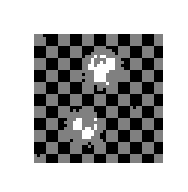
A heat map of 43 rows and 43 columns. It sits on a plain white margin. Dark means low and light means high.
The ninth with the highest average is the top middle. There are two bumps. There is no overall slope. On average the colour sits 30% of the way up the scale.
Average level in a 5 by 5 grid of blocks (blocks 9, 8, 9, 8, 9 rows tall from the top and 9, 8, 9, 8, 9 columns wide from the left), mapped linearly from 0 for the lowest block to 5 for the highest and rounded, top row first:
0 0 1 0 0 / 0 0 5 1 0 / 0 0 0 0 0 / 0 3 2 0 0 / 0 1 1 0 0
